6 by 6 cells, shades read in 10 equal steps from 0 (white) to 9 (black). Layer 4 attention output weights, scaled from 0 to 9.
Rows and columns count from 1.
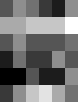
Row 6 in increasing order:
1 2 3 4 5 7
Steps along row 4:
down up same down up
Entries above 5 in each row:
3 0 4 4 5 1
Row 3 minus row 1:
0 0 1 -1 -2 1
